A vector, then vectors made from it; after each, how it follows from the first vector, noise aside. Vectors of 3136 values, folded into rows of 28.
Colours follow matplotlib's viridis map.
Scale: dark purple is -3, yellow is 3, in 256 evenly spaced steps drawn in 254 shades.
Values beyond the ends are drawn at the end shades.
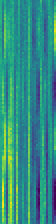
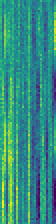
copied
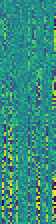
sign-scrambled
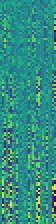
sign-scrambled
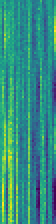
copied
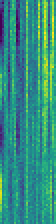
reversed
